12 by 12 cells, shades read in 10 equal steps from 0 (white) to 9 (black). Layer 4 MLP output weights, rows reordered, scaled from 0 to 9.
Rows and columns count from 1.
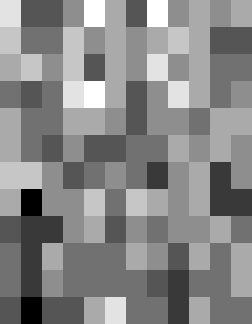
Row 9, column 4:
4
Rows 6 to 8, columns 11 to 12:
3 4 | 7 4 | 7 7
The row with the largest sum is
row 11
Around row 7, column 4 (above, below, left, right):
4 4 4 5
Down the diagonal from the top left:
1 5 4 1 3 6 5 3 4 3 5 5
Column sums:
44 70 59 46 42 48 55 47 50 42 58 52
